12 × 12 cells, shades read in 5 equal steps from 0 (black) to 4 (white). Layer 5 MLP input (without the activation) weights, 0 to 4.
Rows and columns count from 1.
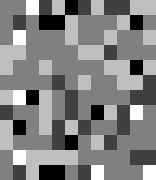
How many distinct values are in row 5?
3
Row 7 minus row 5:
0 2 -2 0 0 -1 0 0 -1 -1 1 -2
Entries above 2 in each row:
5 2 4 4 5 3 3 3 3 2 5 3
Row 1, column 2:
2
